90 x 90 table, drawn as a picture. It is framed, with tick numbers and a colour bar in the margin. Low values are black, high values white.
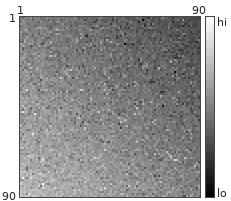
The ninth with the highest average is the bottom left. The field climbs toward the bottom left. No regular stripes run through it. The grain is fine, like static. The histogram is bell-shaped. Neither half mirrors the other. The ninth with the lowest average is the top right.
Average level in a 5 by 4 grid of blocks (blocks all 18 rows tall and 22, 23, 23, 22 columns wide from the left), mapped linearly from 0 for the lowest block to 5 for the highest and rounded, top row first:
2 2 1 0
3 2 1 1
4 3 2 1
4 4 3 2
5 4 3 3
